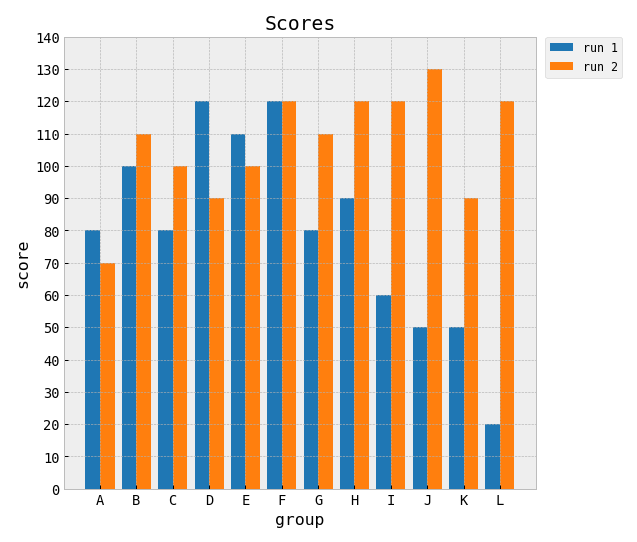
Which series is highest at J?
run 2
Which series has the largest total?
run 2
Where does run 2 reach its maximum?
J
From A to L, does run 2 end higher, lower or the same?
higher
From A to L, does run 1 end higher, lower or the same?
lower
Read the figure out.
Title: Scores
x-axis: group, ticks A B C D E F G H I J K L
y-axis: score, ticks 0 10 20 30 40 50 60 70 80 90 100 110 120 130 140
Legend: run 1, run 2
Values:
run 1: 80 100 80 120 110 120 80 90 60 50 50 20
run 2: 70 110 100 90 100 120 110 120 120 130 90 120
